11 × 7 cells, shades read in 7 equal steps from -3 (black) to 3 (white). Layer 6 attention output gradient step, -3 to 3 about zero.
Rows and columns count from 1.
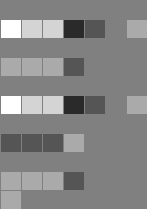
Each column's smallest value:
-1 -1 -1 -2 -1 0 0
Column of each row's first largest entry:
1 1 1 1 1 1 1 4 1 1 1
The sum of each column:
8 5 5 -5 -2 0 2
